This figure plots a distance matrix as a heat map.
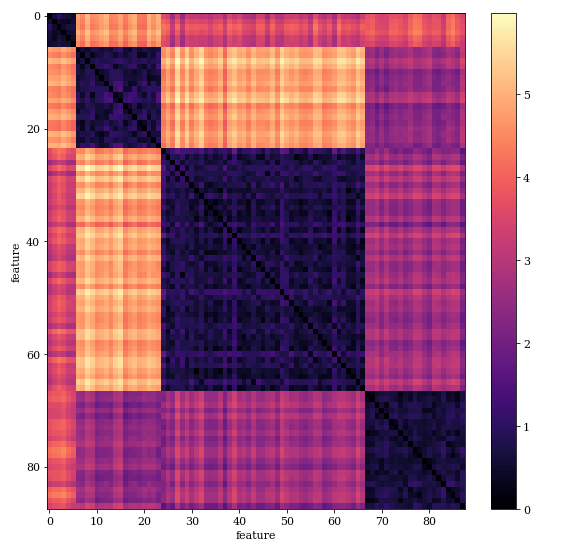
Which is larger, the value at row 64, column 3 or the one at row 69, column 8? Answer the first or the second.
the first
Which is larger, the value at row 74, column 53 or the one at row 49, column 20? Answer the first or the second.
the second
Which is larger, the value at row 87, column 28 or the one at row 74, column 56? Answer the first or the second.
the second
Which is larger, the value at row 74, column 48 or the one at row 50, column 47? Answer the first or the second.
the first
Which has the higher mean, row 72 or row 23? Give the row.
23
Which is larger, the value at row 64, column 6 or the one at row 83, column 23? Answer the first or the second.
the first
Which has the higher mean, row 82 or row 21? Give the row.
21
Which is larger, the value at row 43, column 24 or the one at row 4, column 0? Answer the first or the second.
the first
